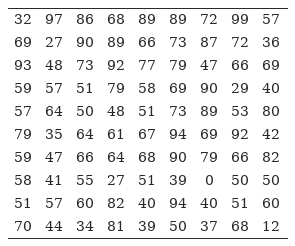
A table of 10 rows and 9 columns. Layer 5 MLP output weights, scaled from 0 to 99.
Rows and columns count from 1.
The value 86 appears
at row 1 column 3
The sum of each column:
627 517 629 691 606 750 610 646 528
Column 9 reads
57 36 69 40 80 42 82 50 60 12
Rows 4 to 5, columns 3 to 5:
51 79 58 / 50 48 51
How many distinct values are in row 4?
9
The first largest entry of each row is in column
8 3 1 7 7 6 6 1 6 4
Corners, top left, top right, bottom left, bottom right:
32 57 70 12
